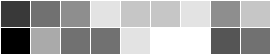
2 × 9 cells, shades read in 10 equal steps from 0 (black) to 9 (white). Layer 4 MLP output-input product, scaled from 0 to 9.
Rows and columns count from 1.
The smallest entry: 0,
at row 2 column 1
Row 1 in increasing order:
2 4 5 5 7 7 7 8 8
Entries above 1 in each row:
9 8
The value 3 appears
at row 2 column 8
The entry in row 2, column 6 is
9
